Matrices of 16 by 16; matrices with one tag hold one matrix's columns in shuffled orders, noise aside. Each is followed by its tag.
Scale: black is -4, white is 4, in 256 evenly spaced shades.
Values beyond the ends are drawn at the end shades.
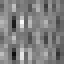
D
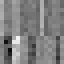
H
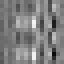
D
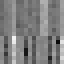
H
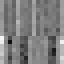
H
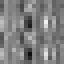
D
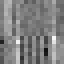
H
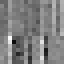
H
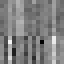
H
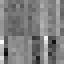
H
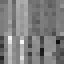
H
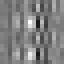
D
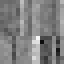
H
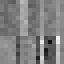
H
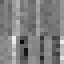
H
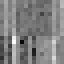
H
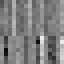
H
